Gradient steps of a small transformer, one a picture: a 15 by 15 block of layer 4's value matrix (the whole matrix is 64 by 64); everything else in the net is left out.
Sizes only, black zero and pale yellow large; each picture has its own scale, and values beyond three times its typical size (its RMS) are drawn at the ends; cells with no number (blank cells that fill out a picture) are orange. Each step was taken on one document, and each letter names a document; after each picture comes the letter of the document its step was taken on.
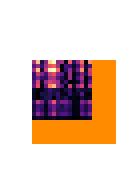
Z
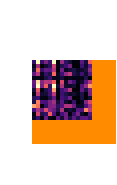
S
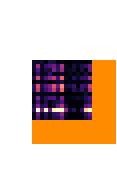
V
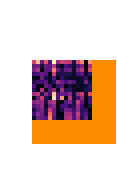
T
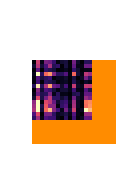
S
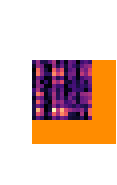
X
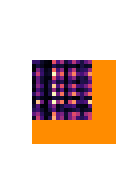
X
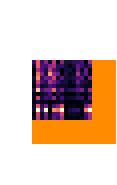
V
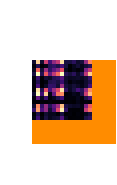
V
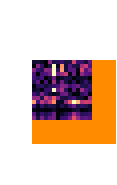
T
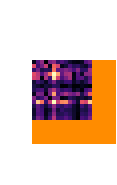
Z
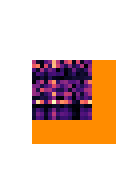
Z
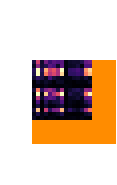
V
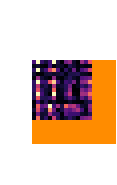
S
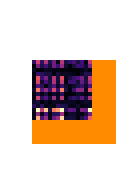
V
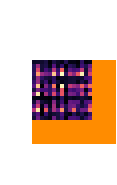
X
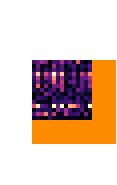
X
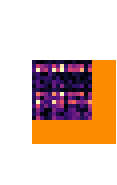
X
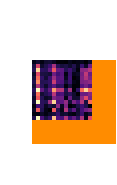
S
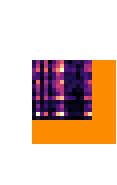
V
